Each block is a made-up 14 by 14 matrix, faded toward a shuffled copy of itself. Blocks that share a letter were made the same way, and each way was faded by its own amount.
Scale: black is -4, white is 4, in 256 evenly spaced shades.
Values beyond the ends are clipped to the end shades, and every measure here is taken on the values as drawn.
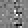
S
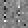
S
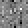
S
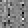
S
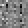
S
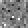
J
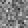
J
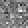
J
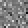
J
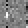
S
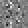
S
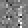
S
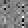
S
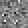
J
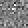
J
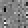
S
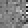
S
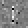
S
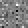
S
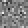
J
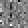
S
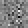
S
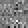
J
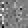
S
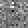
J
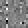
S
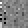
S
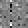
S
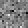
J
